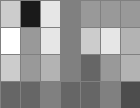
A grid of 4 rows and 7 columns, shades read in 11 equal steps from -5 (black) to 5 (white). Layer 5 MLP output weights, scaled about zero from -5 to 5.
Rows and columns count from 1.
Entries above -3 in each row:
6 7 7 7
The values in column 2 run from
-4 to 1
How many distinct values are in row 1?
5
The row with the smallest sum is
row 4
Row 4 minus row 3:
-4 -2 -2 -1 0 -1 -4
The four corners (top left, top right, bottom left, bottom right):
3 1 -1 -2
